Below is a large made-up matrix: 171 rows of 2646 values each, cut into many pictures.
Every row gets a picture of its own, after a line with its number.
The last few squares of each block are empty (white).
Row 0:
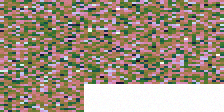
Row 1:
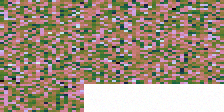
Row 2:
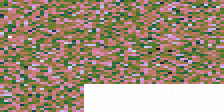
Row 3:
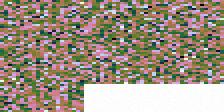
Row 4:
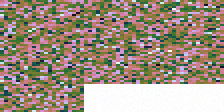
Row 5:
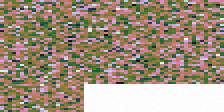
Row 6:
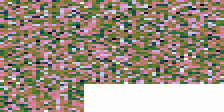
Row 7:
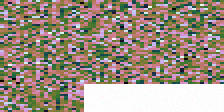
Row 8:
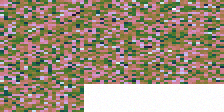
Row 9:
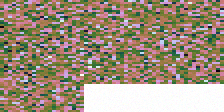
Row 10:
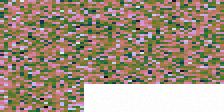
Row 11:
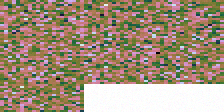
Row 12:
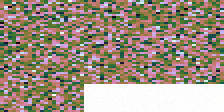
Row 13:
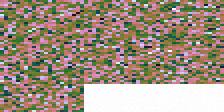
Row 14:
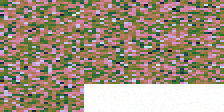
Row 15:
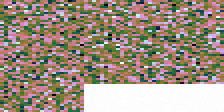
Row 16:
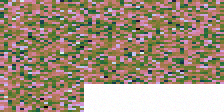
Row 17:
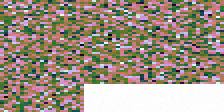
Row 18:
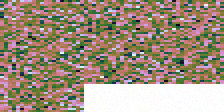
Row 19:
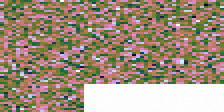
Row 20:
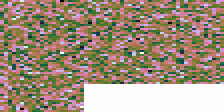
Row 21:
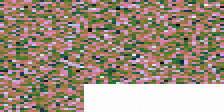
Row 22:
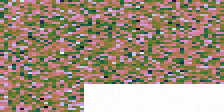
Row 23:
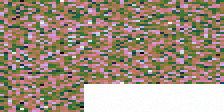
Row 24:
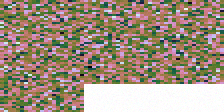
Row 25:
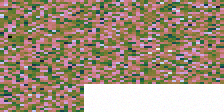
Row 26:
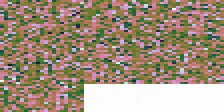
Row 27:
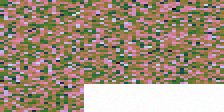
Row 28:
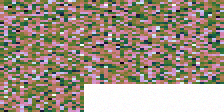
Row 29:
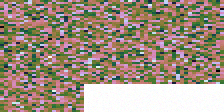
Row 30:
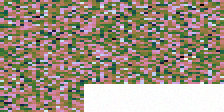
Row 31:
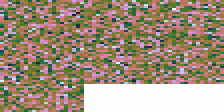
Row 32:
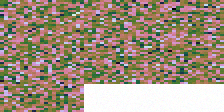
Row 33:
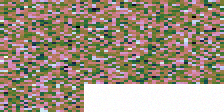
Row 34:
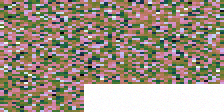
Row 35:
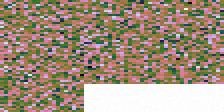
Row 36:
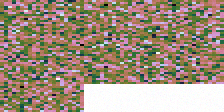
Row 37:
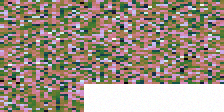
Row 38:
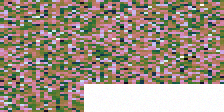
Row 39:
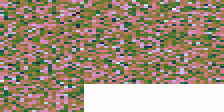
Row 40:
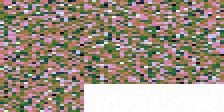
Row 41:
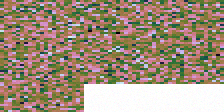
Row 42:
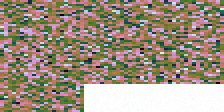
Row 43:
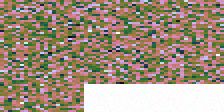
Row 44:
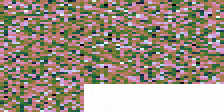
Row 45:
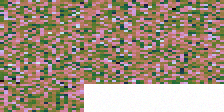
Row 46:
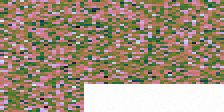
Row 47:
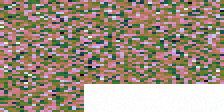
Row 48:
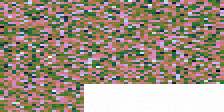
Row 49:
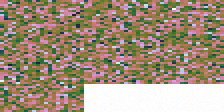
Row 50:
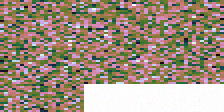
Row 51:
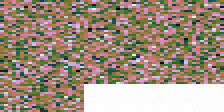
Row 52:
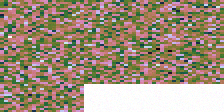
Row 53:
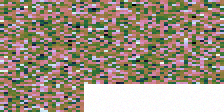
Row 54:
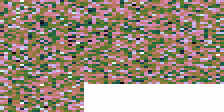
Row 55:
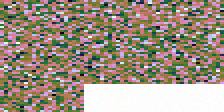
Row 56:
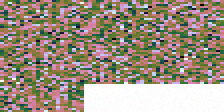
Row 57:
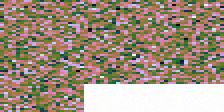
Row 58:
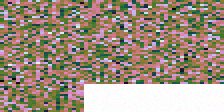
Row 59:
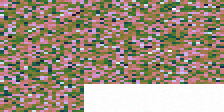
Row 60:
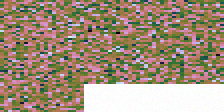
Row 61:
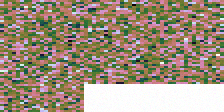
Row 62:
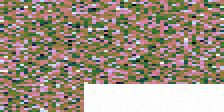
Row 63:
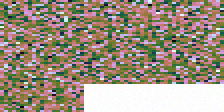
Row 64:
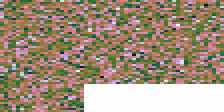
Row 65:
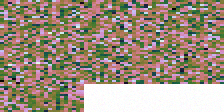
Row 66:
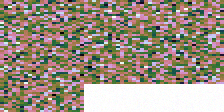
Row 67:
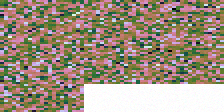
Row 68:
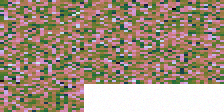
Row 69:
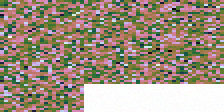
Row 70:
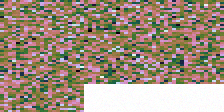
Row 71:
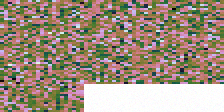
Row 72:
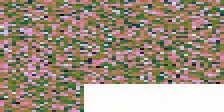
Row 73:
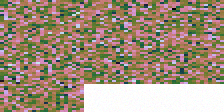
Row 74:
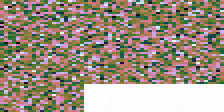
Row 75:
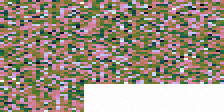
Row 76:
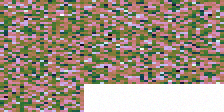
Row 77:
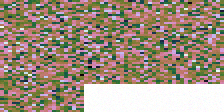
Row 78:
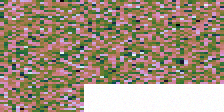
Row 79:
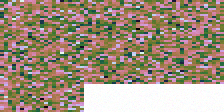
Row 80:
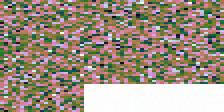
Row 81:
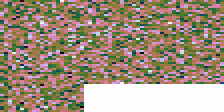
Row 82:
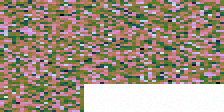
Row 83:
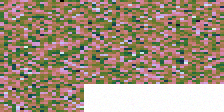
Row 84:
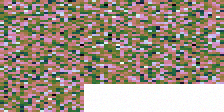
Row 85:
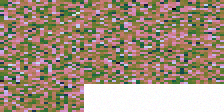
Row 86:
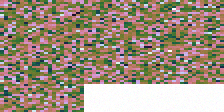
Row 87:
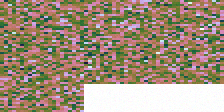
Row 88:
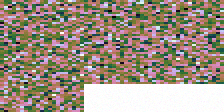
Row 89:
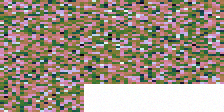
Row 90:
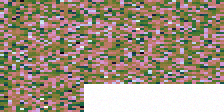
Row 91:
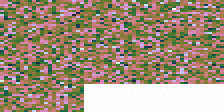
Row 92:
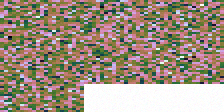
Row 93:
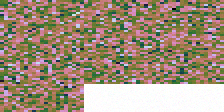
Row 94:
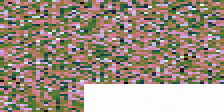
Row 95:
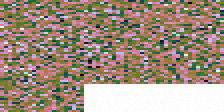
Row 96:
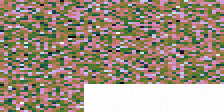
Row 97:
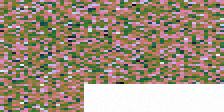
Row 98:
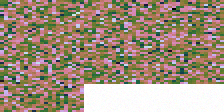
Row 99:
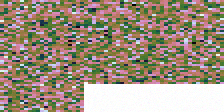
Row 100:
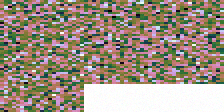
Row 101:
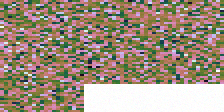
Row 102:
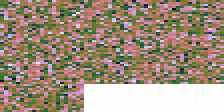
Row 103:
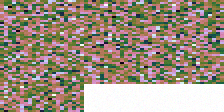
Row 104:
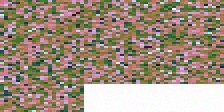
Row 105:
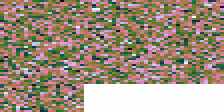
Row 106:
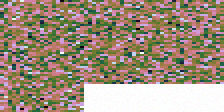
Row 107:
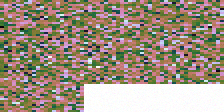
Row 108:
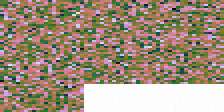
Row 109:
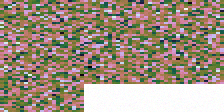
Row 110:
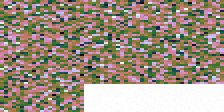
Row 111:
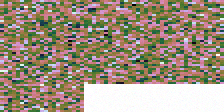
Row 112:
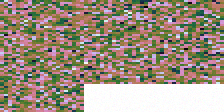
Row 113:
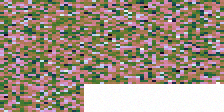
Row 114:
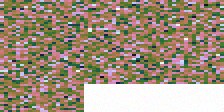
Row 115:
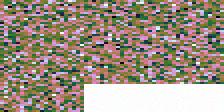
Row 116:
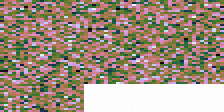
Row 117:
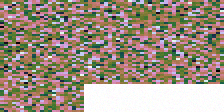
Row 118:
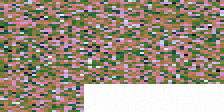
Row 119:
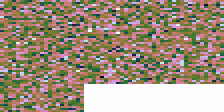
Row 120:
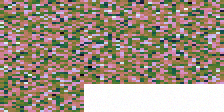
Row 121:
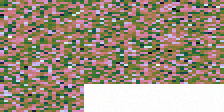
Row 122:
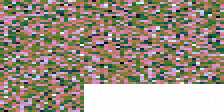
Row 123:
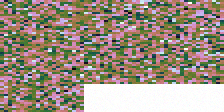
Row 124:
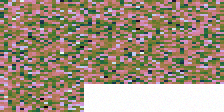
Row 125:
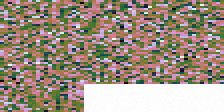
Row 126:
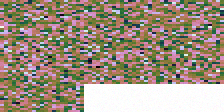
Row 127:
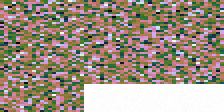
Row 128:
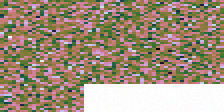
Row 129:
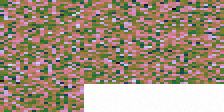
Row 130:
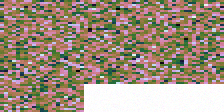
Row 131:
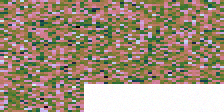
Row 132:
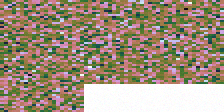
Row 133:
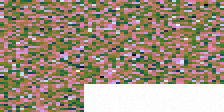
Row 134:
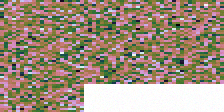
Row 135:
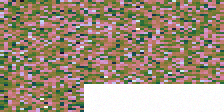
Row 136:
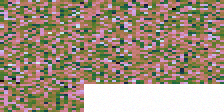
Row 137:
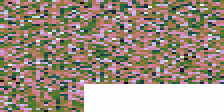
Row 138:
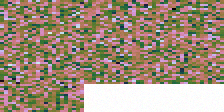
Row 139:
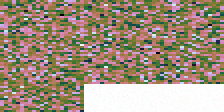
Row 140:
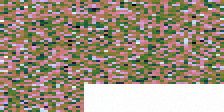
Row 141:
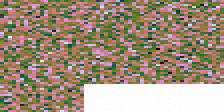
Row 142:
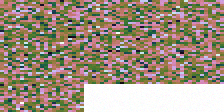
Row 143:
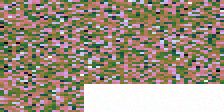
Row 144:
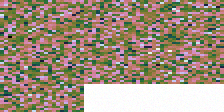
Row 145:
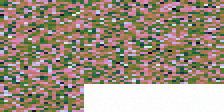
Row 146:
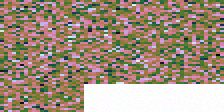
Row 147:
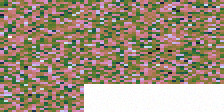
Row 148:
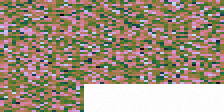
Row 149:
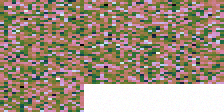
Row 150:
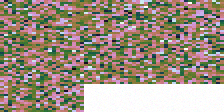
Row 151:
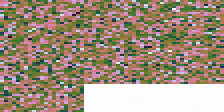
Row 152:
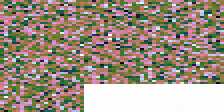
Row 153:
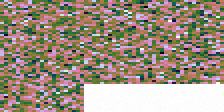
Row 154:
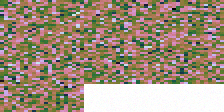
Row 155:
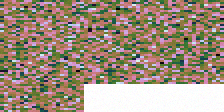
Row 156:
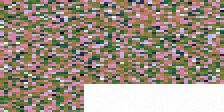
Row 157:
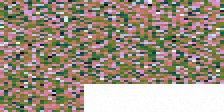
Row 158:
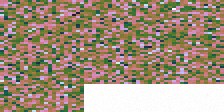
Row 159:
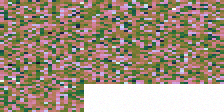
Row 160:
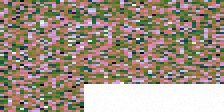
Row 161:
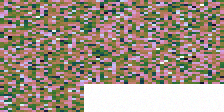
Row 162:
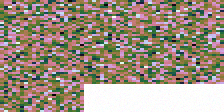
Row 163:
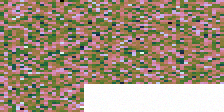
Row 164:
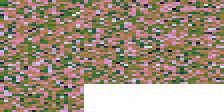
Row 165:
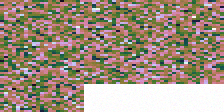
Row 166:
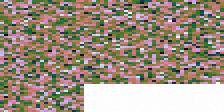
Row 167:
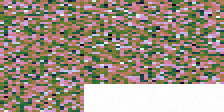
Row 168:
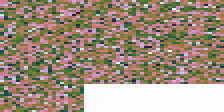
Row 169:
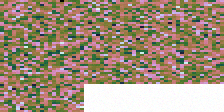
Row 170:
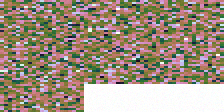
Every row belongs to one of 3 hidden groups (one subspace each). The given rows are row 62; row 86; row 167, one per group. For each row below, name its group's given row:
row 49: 86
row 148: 167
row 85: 86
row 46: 62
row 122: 167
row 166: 167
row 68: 86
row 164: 86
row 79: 62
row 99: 62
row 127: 167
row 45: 86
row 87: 167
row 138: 86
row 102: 86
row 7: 86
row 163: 62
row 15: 167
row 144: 86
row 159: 86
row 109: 167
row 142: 62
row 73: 86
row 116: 62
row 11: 167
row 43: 62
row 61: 62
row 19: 62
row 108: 86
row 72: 167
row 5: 62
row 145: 86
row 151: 86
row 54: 62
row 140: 62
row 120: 167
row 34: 167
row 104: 86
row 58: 86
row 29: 167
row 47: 167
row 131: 62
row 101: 167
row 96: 62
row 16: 62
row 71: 86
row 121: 86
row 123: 167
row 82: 167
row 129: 86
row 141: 86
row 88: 167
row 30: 86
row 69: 86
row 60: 62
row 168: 86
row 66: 167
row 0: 62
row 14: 86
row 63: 167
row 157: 167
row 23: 62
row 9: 167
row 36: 167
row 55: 167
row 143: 167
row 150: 167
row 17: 167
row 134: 62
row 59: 86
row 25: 86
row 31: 86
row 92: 86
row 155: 62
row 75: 86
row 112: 167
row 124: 62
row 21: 62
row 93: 86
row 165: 62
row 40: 167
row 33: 62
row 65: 86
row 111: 62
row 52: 86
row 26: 86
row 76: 167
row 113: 167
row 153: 167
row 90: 62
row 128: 86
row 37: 86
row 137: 86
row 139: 167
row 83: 62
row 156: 167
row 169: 62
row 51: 62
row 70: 62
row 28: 167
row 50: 62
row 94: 86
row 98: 86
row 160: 62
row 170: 62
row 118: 167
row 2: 86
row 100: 167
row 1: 86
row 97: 62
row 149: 167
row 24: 167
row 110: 167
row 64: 62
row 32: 86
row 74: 167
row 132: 167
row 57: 62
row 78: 62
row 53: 62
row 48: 167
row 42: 167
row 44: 167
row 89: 167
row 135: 62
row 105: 62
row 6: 86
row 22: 62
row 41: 62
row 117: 167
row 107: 167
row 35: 167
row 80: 167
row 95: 167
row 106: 62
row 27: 86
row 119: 62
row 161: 86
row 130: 62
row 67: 86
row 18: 62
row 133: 62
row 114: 62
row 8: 86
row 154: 86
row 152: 167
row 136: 86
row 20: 62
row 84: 167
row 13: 86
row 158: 86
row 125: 86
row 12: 167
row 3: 86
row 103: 167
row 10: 62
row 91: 86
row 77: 167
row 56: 86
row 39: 86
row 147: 86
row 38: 86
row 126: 167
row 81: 62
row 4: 86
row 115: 167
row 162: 167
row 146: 62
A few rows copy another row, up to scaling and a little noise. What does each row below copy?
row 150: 123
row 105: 165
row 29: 48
